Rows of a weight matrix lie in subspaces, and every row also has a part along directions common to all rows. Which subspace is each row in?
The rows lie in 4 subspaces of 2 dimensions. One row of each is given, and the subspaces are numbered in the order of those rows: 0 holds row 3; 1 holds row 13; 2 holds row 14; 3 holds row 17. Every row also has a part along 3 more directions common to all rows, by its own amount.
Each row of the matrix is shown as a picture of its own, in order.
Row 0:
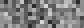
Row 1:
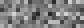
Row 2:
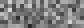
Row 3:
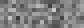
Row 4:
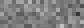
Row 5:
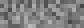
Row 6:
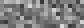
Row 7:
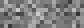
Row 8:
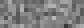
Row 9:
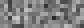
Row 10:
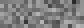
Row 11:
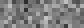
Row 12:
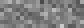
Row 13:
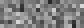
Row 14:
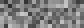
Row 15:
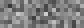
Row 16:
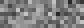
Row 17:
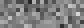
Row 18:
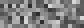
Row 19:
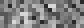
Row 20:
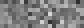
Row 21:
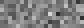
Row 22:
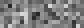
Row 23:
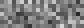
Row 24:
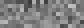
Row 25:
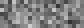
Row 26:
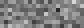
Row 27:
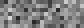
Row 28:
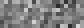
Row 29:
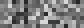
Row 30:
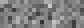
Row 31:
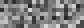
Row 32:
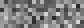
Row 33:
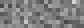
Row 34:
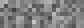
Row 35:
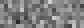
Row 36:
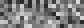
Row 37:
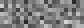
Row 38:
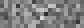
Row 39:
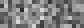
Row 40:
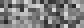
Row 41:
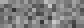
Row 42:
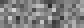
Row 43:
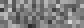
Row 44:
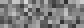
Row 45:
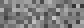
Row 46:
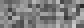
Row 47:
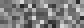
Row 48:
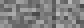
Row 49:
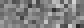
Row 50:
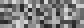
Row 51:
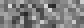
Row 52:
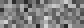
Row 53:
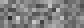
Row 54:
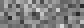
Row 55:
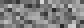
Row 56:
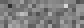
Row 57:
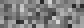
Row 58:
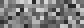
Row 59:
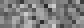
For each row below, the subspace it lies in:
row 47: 2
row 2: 3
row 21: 2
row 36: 3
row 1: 2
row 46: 1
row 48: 2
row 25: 3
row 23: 3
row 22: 2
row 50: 0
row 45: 1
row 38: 1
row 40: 0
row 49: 0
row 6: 3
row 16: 2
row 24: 3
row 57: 1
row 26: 0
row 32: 1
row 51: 2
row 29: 1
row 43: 3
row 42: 0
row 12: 3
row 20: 2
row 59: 2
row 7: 2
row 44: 2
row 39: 1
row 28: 0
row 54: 3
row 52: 1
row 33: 0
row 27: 0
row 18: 0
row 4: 3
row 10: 0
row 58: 3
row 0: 2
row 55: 3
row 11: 1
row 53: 0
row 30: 0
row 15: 1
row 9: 1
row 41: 0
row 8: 1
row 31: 1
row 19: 2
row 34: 0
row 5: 3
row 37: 0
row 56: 2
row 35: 1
